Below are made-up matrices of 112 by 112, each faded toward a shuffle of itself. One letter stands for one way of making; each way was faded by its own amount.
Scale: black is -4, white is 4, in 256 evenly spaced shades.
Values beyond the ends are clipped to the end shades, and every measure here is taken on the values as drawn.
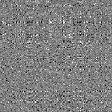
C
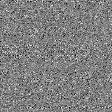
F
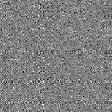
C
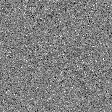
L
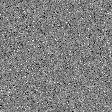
L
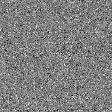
F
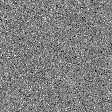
L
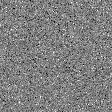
L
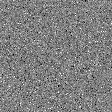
L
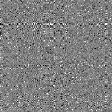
C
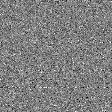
F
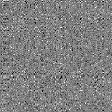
C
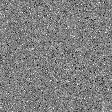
L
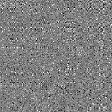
C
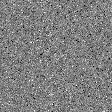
L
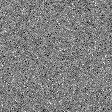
L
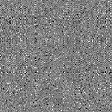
C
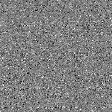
F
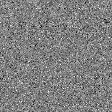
F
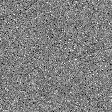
L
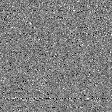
F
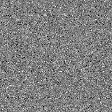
F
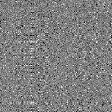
C
